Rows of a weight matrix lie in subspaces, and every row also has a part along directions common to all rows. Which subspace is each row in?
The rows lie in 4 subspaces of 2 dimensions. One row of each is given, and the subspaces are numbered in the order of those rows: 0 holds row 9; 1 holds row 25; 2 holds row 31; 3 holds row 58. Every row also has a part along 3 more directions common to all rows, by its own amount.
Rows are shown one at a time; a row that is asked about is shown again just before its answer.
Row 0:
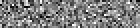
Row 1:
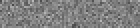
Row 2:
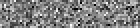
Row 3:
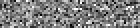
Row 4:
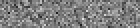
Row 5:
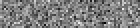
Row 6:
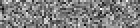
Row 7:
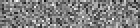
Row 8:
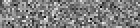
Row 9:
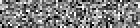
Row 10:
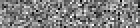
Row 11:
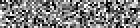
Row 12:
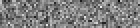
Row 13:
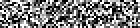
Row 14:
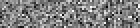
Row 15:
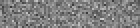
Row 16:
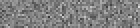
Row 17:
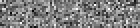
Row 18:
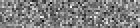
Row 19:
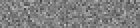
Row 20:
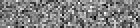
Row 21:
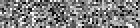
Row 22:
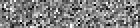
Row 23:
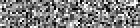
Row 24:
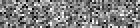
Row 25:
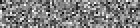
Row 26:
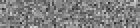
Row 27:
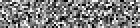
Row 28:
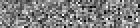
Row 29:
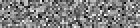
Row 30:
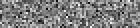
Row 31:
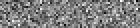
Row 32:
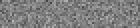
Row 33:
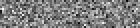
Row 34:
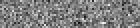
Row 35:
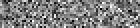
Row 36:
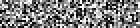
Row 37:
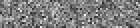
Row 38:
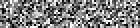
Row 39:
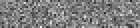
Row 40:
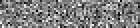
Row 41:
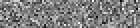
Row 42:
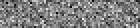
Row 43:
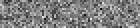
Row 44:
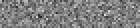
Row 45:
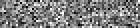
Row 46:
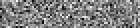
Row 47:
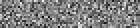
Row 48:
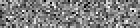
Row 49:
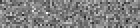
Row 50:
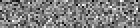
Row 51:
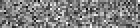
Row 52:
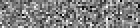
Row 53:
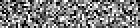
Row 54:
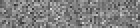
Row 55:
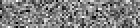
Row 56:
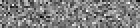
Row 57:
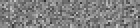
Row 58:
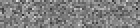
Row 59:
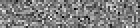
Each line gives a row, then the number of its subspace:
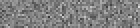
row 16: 0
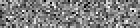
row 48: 1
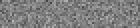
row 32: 2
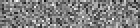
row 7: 1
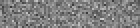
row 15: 2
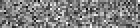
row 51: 3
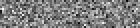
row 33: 1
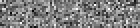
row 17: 1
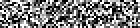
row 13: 2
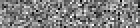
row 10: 0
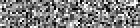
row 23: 1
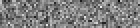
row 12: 3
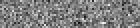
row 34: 0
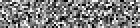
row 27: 2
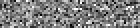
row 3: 1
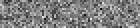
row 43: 3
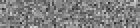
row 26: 1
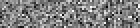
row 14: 0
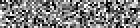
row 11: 1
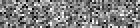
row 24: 3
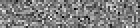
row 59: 0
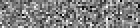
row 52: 0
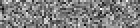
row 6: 3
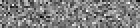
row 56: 2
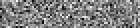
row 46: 0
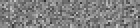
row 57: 1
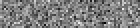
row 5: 0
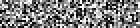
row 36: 0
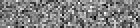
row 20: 0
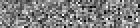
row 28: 0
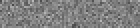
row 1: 2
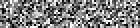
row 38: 1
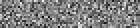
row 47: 0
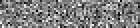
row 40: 0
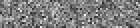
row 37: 3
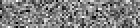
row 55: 0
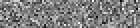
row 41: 2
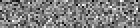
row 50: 2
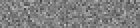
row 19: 2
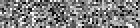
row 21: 3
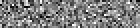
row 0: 2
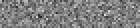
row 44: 2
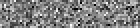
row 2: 1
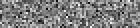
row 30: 0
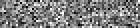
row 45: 3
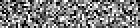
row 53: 2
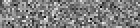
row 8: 3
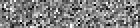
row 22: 1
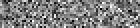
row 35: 3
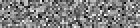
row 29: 2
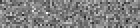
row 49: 1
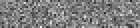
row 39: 3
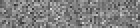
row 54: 3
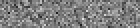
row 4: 2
